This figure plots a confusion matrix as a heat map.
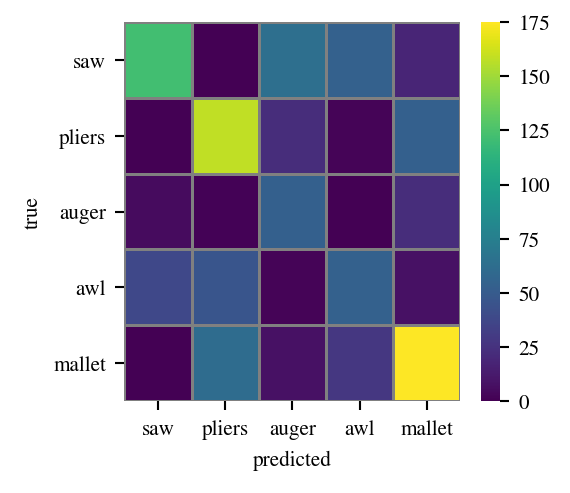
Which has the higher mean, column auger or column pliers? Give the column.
pliers
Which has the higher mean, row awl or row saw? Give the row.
saw
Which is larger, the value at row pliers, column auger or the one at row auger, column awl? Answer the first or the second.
the first
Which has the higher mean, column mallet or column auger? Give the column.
mallet
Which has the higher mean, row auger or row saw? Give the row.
saw
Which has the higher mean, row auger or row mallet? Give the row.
mallet
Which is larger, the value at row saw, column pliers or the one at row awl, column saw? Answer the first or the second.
the second
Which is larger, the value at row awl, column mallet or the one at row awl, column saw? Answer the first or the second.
the second
